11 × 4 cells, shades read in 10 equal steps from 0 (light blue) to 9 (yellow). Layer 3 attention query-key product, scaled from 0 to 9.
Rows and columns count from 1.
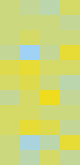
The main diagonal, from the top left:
5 5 5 8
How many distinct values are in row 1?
4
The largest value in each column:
7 8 9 8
